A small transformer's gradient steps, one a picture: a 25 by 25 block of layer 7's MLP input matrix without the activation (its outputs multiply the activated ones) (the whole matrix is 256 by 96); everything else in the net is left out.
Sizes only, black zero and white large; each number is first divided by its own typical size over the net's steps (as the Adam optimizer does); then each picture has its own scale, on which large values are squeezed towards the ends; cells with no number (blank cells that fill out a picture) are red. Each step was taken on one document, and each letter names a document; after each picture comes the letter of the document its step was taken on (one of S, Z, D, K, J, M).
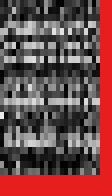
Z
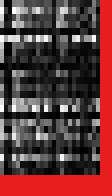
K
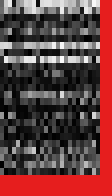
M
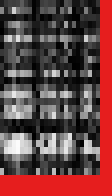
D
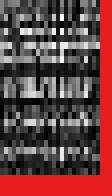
M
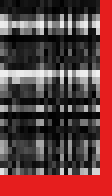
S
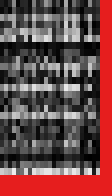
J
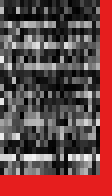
Z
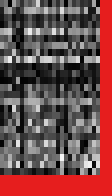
M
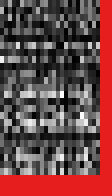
M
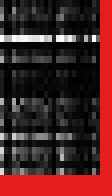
K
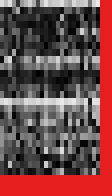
Z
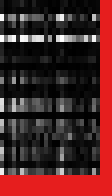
K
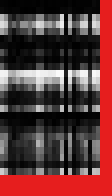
S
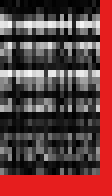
S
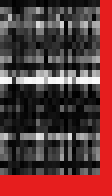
S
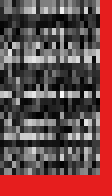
M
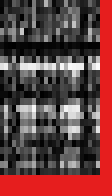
J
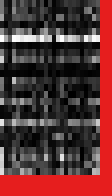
K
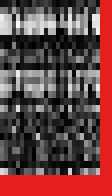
S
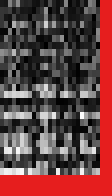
D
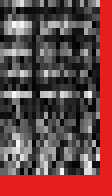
D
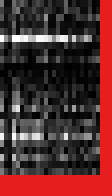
K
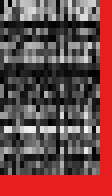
Z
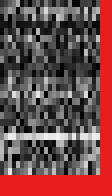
Z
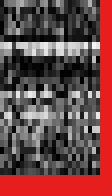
Z
